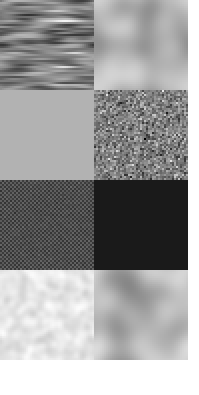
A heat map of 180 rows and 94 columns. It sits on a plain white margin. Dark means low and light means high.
The table splits into 4 rows of 2 panels. Panel 1,1: middling, streaked across, strong in contrast. Panel 1,2: high, smooth. Panel 2,1: high, flat. Panel 2,2: middling, fine-grained, strong in contrast. Panel 3,1: low, checkered. Panel 3,2: very low, flat. Panel 4,1: very high, blotchy, faint in contrast. Panel 4,2: high, smooth.
